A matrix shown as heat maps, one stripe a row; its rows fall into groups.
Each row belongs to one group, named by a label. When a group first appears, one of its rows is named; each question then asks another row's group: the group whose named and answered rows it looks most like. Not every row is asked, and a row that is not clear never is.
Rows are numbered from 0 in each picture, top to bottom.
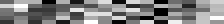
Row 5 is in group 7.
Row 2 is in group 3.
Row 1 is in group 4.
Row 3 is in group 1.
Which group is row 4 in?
4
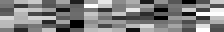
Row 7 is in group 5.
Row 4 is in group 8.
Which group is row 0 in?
4
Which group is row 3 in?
4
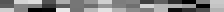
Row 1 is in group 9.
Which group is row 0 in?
4
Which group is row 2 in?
4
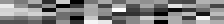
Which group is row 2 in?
4
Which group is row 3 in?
8
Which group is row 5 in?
1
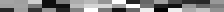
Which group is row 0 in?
4
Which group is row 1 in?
3
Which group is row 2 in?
7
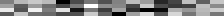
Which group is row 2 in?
8
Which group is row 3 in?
7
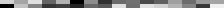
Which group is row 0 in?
8
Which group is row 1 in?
9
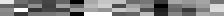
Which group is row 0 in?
1
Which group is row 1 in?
1
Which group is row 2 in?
3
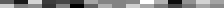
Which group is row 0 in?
5
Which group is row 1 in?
1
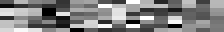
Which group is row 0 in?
3
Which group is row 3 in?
4
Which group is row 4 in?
9
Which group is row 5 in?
7
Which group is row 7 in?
8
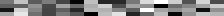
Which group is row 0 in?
7
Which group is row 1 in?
1
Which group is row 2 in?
9
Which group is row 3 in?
4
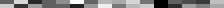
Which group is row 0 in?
3
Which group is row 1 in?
1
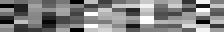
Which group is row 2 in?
5
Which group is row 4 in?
9
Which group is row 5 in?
9
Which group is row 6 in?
5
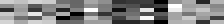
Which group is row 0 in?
8
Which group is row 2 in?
7
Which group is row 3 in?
8
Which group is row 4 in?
7
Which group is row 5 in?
8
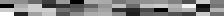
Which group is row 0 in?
1
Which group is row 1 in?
9
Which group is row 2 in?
8
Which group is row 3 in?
5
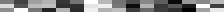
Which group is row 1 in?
5
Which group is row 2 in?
4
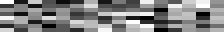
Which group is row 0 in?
5
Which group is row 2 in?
8
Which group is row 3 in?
9
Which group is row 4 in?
8
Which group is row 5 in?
3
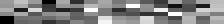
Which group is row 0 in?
1
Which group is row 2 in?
5
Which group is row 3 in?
8
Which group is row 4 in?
9
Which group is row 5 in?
9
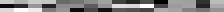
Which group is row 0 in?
8
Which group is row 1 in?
9
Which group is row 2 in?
8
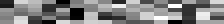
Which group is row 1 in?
9
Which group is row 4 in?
7
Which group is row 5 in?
4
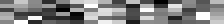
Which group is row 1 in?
7
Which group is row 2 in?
9
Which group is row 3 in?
1
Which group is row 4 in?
5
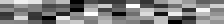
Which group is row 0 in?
8
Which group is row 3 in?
7
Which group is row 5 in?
4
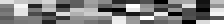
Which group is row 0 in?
8
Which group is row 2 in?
3
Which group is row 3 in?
4
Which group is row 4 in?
9
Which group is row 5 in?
4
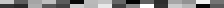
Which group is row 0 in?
5
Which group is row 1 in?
9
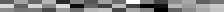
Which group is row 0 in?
3
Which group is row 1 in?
8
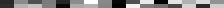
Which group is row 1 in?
3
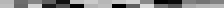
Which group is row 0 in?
3
